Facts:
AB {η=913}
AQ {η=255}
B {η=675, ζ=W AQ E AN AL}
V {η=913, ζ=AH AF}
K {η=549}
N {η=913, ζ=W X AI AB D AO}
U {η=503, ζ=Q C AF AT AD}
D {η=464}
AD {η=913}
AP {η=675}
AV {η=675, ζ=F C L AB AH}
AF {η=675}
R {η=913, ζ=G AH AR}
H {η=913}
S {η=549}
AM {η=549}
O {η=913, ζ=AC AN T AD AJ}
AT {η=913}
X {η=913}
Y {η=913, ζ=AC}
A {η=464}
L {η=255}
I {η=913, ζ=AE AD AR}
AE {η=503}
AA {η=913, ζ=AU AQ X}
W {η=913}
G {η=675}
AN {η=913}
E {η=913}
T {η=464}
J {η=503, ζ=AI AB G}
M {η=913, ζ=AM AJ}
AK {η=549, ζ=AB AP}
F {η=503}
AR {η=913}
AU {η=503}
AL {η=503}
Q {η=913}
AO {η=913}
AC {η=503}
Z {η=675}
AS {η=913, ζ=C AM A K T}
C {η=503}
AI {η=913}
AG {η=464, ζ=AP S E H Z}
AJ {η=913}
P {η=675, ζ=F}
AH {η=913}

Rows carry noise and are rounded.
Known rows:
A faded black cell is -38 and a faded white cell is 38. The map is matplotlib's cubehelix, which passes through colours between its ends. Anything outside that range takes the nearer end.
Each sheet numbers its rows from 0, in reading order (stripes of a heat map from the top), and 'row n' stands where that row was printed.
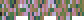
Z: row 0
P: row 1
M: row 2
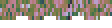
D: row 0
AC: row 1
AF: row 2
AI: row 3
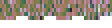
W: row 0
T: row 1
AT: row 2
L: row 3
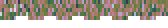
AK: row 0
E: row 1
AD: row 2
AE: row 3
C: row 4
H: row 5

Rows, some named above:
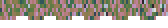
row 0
E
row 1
AC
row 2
J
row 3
AG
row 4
AE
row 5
B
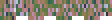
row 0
AQ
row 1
E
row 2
A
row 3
AG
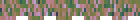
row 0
E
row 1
U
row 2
AL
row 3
AN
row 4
H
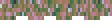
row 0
C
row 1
AB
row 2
AU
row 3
AE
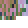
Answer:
G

